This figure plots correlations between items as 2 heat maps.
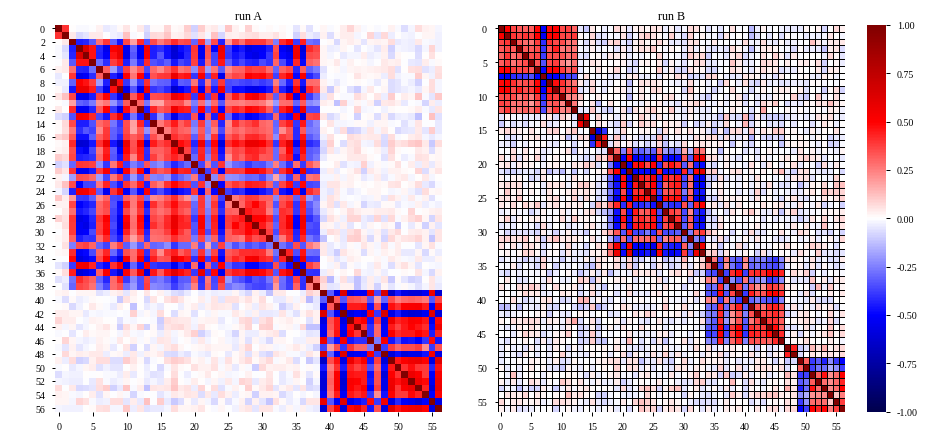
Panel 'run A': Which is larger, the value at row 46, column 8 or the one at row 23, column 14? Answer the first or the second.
the second
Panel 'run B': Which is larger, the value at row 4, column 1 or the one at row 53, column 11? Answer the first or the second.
the first
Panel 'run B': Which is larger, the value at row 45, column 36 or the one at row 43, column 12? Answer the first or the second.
the first
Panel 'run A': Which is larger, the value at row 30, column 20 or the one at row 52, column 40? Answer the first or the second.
the second
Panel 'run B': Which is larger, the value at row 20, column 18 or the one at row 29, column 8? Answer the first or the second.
the second
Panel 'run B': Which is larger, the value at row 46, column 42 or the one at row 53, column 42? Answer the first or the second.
the first
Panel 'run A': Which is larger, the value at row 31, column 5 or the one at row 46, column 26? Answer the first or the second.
the second
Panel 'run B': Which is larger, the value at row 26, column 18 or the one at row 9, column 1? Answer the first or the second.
the second
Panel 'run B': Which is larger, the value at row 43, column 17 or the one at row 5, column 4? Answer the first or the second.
the second
